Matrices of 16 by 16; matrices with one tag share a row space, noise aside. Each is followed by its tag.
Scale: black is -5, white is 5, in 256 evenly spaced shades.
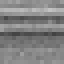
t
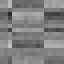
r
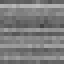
t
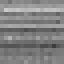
t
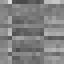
r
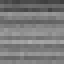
t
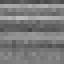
t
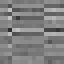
r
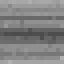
t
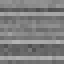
t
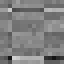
r
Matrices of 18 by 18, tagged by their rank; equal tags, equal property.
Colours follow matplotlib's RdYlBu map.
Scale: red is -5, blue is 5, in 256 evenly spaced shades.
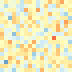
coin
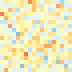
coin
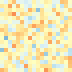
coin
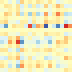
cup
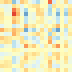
cup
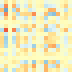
cup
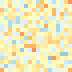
coin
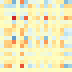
cup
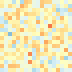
coin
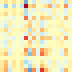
cup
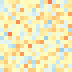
coin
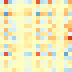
cup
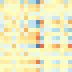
cup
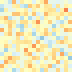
coin
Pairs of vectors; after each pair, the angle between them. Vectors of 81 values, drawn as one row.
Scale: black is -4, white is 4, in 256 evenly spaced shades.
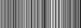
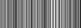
nearly parallel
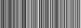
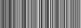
nearly parallel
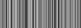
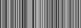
partly aligned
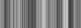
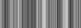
nearly parallel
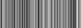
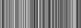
nearly opposite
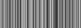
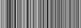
partly aligned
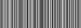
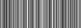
nearly opposite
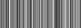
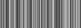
nearly parallel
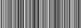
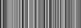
orthogonal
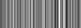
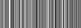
orthogonal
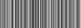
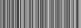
partly aligned
